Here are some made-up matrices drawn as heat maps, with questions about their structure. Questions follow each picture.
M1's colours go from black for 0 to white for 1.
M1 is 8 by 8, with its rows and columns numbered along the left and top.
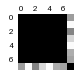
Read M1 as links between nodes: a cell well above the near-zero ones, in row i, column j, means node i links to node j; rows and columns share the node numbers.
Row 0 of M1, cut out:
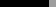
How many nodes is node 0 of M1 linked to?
1
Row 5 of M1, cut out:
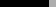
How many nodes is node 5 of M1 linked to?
1
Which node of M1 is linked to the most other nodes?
node 7
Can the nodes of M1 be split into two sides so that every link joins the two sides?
yes
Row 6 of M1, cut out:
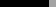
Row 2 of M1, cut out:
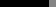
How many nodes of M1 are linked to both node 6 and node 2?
1
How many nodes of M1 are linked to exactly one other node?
7
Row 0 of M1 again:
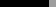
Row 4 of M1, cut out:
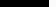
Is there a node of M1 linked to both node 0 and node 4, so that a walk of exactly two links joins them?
yes
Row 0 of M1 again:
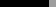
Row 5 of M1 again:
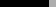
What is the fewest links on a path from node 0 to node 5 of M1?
2
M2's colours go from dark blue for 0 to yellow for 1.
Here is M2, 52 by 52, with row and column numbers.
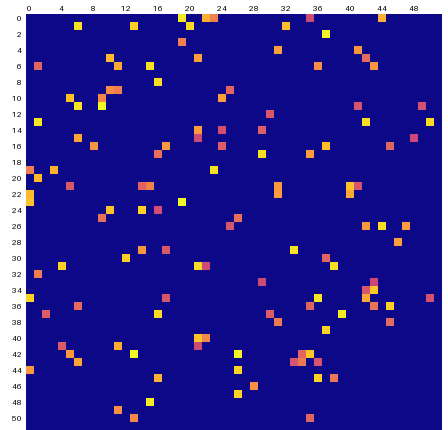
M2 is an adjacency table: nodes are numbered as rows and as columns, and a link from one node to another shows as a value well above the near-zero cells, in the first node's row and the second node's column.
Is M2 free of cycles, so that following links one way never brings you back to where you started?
no
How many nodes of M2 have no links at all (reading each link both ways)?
4
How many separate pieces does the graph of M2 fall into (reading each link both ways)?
6
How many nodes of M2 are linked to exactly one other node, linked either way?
12
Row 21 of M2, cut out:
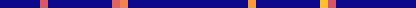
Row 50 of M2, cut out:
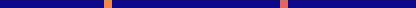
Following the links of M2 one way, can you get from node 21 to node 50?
yes
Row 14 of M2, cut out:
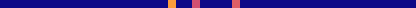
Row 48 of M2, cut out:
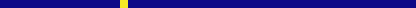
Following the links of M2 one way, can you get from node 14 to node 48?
yes
